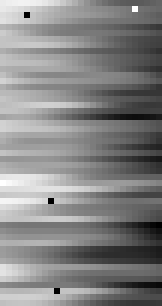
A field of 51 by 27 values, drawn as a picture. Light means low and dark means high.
Histogram: bell-shaped. Ninth with the highest average: bottom right. Slope: up to the right. Lone odd cells: 4, 3 higher and 1 lower than their neighbours. Grain: streaks across.
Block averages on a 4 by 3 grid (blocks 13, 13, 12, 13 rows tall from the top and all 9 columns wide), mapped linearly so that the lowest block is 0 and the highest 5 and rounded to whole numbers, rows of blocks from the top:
024 / 125 / 024 / 135
